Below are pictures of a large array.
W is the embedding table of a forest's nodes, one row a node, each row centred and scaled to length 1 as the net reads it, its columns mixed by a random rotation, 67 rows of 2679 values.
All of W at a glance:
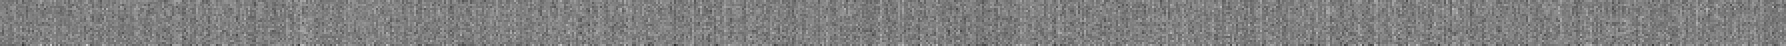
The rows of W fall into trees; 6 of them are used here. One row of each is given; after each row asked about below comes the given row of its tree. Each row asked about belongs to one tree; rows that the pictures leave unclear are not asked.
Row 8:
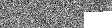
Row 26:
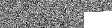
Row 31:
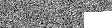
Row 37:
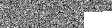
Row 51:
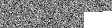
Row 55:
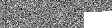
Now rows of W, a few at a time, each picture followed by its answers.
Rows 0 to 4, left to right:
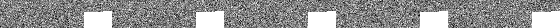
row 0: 26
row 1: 26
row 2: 55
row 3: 8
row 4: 55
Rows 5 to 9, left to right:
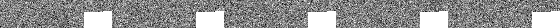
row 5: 26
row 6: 31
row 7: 51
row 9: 8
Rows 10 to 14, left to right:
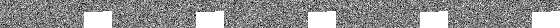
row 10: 55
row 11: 8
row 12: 37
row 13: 55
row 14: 55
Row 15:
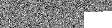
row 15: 37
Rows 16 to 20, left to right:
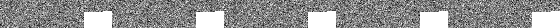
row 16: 37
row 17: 8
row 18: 37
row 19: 8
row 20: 55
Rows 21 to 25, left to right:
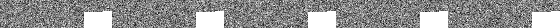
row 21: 8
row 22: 26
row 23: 37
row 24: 8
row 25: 51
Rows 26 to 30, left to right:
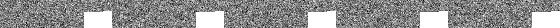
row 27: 51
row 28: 26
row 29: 51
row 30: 51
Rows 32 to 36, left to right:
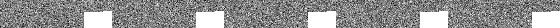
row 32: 26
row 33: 55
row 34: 37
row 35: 8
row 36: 37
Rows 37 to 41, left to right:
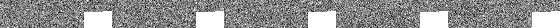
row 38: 31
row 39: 31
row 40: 26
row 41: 51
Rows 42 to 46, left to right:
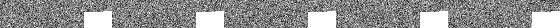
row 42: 31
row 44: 26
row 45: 31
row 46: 55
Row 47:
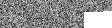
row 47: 31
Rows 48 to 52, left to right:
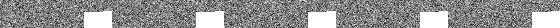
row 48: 31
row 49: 51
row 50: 51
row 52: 26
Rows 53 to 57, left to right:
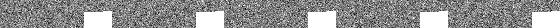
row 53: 51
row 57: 26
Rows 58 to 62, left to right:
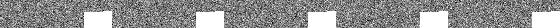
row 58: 26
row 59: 37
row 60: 51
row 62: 8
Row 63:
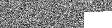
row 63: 26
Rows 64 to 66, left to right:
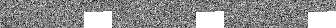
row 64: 55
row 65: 37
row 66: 26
